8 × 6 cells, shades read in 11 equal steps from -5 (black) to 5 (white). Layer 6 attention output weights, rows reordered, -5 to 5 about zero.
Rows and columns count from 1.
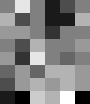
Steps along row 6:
up down up same down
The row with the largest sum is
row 7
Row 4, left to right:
0 -2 2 0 0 1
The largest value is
5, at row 8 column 5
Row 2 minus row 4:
2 0 -2 -4 -4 1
